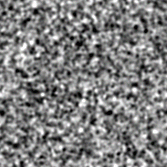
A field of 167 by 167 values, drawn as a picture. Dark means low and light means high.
Histogram: bell-shaped. Seam: none. Odd rows or columns: none. Slope: none. Grain: blotchy. Average level on the scale: 50%.
